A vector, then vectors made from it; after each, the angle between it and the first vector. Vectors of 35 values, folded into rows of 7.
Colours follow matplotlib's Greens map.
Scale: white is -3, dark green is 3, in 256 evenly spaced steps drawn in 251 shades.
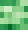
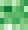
nearly opposite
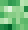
nearly parallel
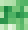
nearly opposite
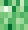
partly aligned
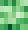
nearly parallel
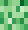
orthogonal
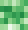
nearly opposite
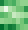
nearly parallel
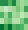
nearly parallel
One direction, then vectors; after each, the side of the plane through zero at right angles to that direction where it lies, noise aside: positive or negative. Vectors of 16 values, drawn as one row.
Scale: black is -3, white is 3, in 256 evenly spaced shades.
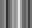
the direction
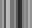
negative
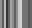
positive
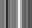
positive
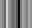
negative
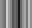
negative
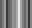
positive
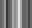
positive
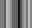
negative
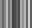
negative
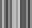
positive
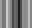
negative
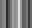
positive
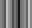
negative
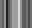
positive
